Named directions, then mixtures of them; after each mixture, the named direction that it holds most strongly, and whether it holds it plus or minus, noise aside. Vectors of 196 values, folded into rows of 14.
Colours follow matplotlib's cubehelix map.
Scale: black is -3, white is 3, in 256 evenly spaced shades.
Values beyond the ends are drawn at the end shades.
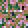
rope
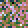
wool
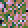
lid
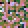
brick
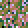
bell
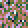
lid, minus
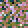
wool, plus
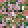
rope, minus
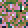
rope, minus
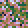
wool, minus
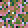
bell, minus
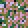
lid, plus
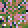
lid, plus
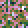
rope, minus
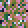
lid, plus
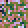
brick, minus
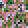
lid, minus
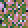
lid, plus
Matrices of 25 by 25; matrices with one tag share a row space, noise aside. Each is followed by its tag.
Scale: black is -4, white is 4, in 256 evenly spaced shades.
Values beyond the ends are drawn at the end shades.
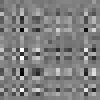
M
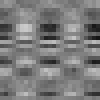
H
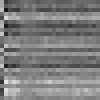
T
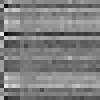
T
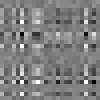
M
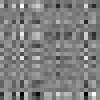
M
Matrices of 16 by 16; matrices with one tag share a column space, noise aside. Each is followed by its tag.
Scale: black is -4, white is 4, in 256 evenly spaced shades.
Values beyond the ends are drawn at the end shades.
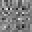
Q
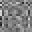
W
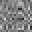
Q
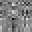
W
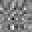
Q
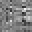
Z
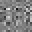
Z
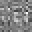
Z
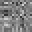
W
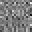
W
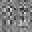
Z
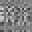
Z
